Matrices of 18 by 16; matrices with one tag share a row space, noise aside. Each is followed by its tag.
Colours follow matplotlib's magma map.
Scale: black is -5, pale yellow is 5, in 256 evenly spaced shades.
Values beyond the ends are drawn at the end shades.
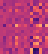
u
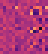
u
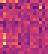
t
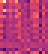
t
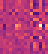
u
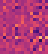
u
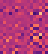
u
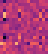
t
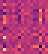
t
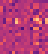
u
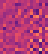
u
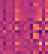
u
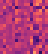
u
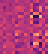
u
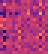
t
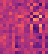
u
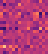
t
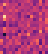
t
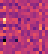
t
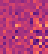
u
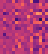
u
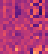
u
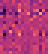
t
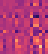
u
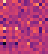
t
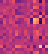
u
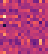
t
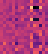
u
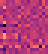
t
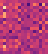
t
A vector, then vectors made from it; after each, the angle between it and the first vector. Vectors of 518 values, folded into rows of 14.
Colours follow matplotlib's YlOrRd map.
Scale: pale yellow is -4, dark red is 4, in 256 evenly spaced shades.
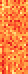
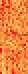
nearly opposite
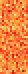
partly opposed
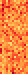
nearly opposite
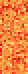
partly opposed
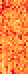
nearly opposite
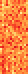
nearly parallel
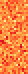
orthogonal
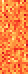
partly aligned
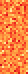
orthogonal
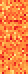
partly aligned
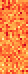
partly opposed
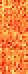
nearly parallel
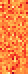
partly opposed
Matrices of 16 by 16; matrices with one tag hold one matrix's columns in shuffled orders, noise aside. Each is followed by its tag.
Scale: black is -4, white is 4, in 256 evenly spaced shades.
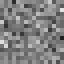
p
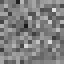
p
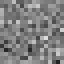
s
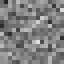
p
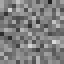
p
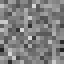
s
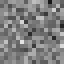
p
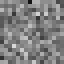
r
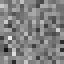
s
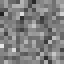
r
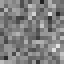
r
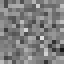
s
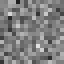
r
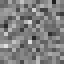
p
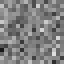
s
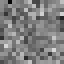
r
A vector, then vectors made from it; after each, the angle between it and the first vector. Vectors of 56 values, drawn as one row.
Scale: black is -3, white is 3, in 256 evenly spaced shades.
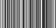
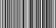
nearly parallel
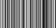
nearly parallel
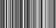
nearly opposite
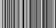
nearly parallel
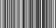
nearly parallel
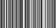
nearly opposite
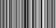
partly opposed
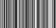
orthogonal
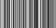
partly aligned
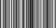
partly aligned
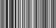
orthogonal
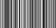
partly aligned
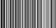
partly opposed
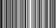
partly opposed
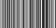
nearly parallel
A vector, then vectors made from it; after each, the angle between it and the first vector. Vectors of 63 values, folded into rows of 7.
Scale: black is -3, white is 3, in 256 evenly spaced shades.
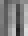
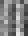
nearly opposite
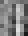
nearly opposite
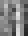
nearly opposite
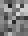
orthogonal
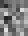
orthogonal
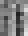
nearly parallel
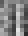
nearly opposite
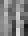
nearly opposite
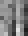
nearly opposite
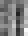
nearly parallel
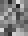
orthogonal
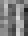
nearly opposite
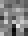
partly opposed
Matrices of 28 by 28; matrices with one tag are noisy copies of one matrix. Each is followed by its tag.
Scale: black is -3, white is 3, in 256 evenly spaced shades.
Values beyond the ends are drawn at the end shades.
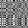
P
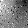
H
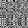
P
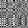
P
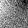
H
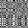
P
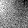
H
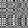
P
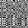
P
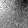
H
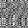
P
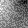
H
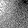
H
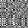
P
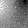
H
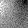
H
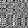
P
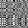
P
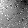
H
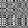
P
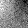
H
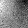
H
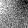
H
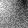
H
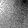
H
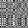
P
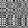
P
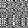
P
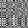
P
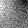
H
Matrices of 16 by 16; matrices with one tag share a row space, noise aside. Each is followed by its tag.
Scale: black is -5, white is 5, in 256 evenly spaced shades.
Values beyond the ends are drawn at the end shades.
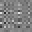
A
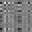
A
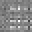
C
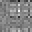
C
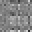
C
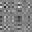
A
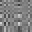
A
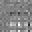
C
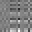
C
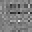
C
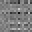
C
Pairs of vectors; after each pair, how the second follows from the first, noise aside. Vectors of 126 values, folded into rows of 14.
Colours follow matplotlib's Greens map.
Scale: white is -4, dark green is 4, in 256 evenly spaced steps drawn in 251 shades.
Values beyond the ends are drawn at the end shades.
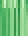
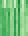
copied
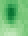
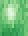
negated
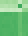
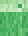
copied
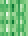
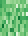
shuffled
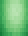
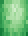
copied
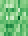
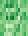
negated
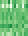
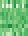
copied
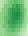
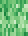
shuffled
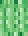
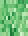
shuffled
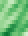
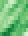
copied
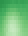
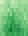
negated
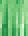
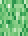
shuffled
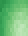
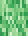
shuffled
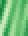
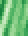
copied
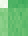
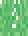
shuffled
